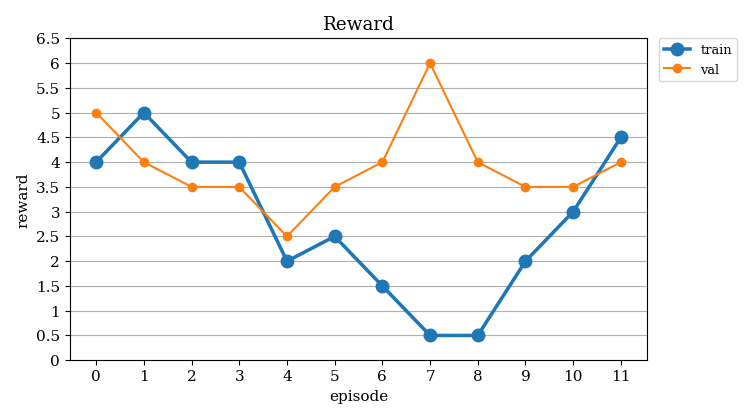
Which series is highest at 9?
val
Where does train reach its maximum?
1
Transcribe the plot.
Title: Reward
x-axis: episode, ticks 0 1 2 3 4 5 6 7 8 9 10 11
y-axis: reward, ticks 0 0.5 1 1.5 2 2.5 3 3.5 4 4.5 5 5.5 6 6.5
Legend: train, val
Values:
train: 4 5 4 4 2 2.5 1.5 0.5 0.5 2 3 4.5
val: 5 4 3.5 3.5 2.5 3.5 4 6 4 3.5 3.5 4
